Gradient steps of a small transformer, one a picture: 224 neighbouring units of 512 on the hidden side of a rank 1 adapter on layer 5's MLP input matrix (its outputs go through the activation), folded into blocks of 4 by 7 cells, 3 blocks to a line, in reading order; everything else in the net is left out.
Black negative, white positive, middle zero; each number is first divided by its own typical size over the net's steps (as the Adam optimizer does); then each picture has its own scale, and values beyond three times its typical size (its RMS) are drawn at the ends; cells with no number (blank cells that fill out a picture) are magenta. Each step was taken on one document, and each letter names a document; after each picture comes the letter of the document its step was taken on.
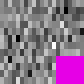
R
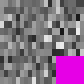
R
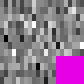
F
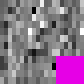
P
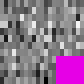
F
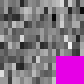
R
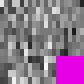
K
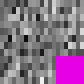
K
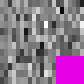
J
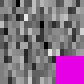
J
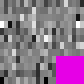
F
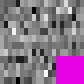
P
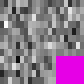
J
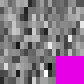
J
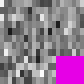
K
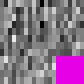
K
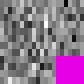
R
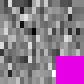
P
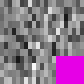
R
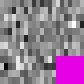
K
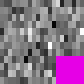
J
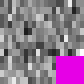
P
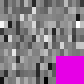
F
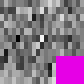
R
